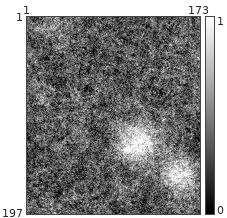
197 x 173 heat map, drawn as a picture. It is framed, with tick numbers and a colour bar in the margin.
Stripes: none. Grain: blotchy. Bumps: two. Average level on the scale: 40%.
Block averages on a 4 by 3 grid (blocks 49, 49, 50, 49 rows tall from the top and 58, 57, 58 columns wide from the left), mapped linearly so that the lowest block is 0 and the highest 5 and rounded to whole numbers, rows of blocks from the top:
2 0 1 / 1 1 1 / 1 5 4 / 0 1 5
